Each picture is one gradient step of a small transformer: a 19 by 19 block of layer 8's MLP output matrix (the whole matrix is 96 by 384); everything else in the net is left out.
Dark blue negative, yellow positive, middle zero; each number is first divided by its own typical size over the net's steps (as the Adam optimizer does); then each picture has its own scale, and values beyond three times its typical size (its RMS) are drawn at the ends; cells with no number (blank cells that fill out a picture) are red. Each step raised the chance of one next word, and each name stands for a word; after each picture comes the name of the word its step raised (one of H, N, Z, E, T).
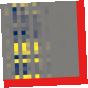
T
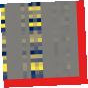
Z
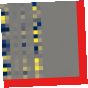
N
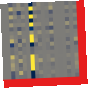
Z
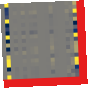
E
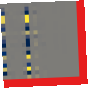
N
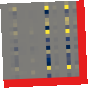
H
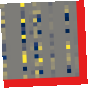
E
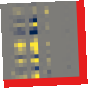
T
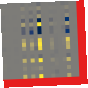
T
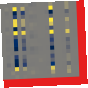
H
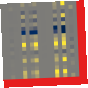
T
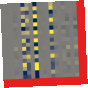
Z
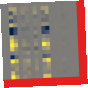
T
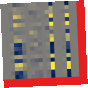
Z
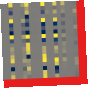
E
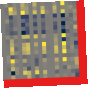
E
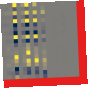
E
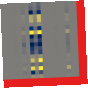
N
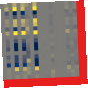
H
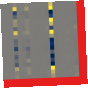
H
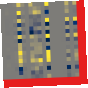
E
